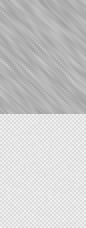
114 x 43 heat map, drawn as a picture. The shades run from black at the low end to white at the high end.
It is made of 2 by 1 panels. Panel 1,1: high, slanting down to the right, faint in contrast. Panel 2,1: very high, checkered, faint in contrast.
